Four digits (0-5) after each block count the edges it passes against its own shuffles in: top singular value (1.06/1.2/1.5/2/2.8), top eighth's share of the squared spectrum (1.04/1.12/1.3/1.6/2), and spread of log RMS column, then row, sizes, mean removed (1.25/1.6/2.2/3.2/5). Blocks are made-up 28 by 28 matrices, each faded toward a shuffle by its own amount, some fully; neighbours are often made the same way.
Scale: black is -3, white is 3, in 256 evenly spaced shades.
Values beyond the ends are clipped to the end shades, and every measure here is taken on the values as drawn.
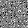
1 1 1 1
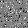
0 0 0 0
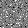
0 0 0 0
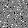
1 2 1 0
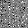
2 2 2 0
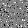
0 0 0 0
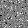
0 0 1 0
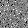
0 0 0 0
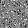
0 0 0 0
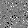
1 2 1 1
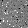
1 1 0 0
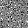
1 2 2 0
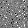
1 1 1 0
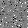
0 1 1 0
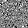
0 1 0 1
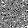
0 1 0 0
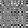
4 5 3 3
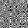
3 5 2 1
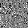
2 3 2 1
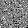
2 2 0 0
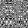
3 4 2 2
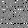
3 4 0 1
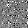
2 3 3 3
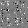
2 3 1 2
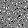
0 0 0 0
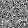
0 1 1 0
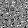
2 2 0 0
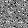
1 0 0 0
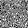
2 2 0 0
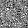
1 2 0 0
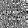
3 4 1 1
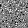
1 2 0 0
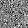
2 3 0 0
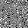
2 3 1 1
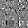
3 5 2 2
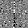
3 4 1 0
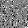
2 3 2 1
